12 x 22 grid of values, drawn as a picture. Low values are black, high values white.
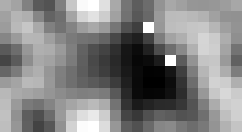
The ninth with the lowest average is the centre. There is no overall slope. Two lone cells stand out, each far higher than its neighbours. No regular stripes run through it.
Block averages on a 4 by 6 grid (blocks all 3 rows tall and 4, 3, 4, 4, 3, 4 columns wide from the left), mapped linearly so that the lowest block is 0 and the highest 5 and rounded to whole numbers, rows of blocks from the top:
4 3 5 3 5 4 / 3 4 2 1 4 4 / 4 3 2 0 1 5 / 3 4 5 2 2 4
